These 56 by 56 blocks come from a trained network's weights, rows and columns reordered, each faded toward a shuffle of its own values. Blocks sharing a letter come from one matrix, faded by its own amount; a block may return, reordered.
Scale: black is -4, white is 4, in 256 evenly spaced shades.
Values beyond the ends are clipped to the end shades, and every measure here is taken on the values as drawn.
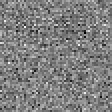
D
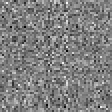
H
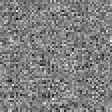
H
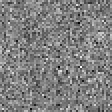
D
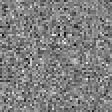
D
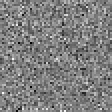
D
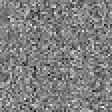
D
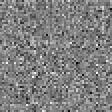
D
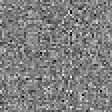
D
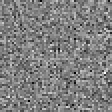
D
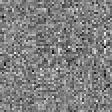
H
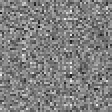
H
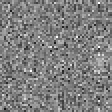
H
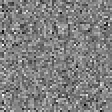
D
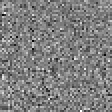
D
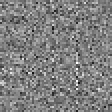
H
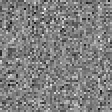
H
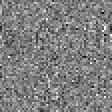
D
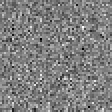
D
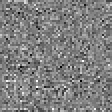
D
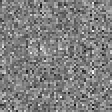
H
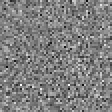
D
